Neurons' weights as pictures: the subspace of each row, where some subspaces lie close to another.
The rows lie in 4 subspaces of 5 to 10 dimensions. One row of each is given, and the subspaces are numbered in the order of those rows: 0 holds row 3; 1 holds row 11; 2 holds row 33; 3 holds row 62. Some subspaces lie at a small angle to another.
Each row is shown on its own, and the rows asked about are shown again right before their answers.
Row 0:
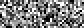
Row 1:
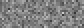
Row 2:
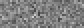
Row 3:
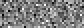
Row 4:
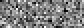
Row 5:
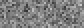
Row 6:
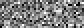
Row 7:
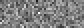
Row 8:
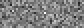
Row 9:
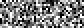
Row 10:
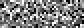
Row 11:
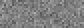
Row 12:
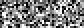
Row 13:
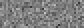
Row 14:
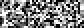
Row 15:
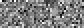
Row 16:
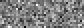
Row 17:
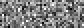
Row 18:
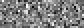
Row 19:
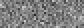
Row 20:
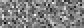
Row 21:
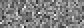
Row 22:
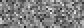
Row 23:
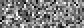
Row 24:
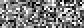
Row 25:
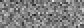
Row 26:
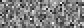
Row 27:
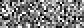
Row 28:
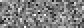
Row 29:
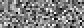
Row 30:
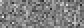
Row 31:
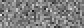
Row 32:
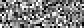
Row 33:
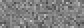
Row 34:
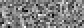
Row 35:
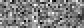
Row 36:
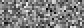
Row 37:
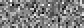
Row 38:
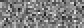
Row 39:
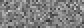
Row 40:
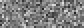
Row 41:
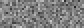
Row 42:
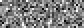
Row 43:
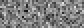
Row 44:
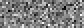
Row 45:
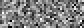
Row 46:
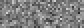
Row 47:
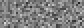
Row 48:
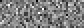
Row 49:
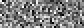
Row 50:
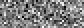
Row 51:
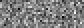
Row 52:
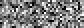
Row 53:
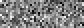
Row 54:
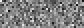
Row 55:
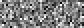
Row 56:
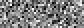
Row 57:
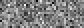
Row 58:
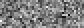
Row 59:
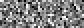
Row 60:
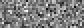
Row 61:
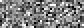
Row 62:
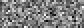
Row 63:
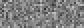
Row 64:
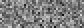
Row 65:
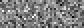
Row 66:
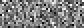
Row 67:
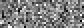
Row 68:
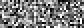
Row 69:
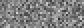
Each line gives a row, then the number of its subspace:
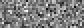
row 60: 2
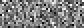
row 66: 0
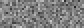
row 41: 1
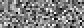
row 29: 2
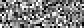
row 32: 2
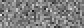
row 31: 2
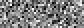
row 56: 1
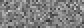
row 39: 0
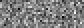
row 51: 3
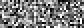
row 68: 3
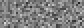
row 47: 2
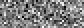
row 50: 1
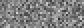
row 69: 2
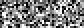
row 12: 2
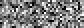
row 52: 1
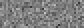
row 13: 0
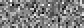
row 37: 1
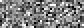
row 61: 1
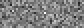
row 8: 1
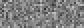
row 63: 1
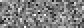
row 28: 3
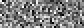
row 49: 2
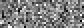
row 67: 2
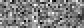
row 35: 1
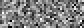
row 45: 2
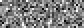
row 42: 0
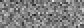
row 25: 1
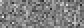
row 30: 1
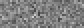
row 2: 1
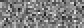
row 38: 3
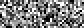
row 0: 0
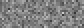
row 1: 3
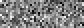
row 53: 0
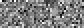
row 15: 3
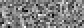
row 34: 2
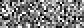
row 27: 1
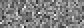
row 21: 2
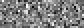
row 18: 3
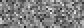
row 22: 3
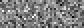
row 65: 1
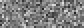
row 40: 1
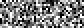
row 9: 3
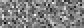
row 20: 0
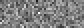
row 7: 2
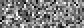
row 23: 2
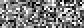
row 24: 1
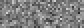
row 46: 1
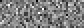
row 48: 2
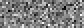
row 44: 1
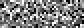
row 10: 1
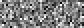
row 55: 0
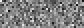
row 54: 0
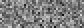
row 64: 2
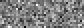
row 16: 3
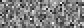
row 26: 0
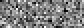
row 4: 3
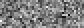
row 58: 2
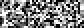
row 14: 0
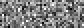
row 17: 1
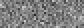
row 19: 1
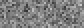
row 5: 1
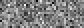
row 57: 2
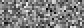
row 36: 2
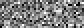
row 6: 2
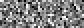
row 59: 3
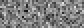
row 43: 0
